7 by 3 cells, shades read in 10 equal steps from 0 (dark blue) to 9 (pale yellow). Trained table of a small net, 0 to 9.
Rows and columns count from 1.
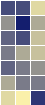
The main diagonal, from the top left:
2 0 7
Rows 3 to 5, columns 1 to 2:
3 2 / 4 6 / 3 4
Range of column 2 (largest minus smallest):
9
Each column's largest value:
8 9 8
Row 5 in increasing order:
3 4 5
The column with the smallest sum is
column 2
